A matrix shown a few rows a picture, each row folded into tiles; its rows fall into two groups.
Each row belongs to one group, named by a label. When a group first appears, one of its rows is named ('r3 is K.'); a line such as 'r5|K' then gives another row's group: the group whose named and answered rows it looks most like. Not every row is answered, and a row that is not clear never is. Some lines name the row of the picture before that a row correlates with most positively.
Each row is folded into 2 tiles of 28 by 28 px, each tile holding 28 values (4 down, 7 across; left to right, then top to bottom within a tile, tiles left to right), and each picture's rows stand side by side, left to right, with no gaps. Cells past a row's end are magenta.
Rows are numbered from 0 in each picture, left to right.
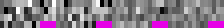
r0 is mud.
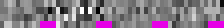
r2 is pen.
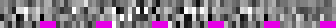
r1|mud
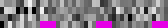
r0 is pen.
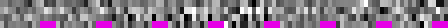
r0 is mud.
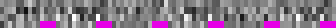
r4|pen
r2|mud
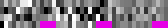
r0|mud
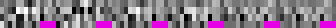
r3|pen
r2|pen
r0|pen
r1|pen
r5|pen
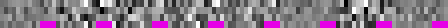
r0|mud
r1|mud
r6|mud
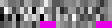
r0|pen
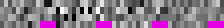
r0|mud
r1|pen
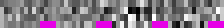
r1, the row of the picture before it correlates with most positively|2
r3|mud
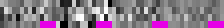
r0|pen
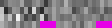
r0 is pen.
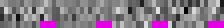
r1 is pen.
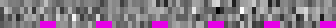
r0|pen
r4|mud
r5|pen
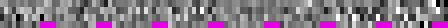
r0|pen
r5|mud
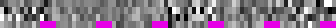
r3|pen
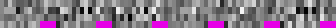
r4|mud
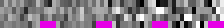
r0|mud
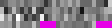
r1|mud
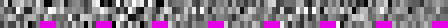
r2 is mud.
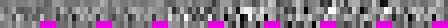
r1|pen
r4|pen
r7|pen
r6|mud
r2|pen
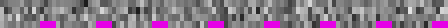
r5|mud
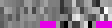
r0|pen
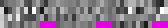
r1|pen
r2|mud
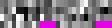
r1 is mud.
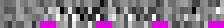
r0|mud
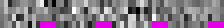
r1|mud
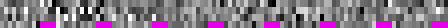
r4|mud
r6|mud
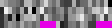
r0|pen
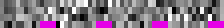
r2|mud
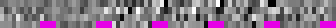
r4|mud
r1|mud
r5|pen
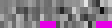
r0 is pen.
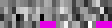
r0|pen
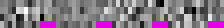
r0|pen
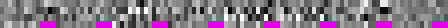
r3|pen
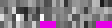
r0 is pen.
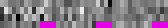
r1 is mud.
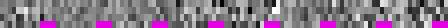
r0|pen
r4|mud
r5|mud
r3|mud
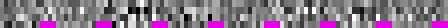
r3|pen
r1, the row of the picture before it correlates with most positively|2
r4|mud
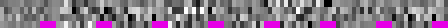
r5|mud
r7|pen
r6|pen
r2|pen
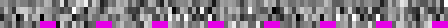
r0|pen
